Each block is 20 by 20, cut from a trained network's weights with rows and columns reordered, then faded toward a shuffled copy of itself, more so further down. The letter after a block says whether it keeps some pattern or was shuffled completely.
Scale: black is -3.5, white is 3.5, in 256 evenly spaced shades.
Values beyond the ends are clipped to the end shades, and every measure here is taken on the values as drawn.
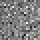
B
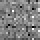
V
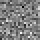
B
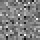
V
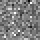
B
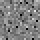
B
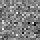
V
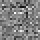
V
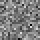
B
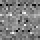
V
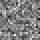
B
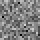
B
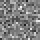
B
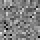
V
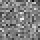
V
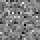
V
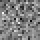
V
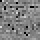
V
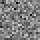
B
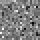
V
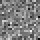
B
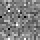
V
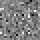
V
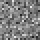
B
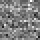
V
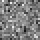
B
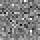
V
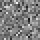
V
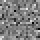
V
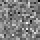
B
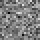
V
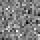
B
